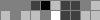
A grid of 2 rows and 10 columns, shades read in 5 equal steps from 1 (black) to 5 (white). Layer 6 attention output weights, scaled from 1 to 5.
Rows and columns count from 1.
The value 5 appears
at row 2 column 6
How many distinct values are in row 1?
4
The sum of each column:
7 6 7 6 4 9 4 4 7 8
